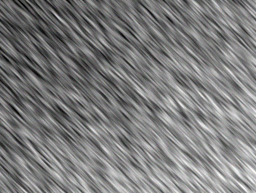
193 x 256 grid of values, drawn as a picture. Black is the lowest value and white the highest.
On average the colour sits 50% of the way up the scale. The ninth with the highest average is the bottom right. Values rise toward the bottom right. The grain runs diagonally down to the right. There are no lone odd cells. The top left is the ninth with the lowest average. No row or column stands out.
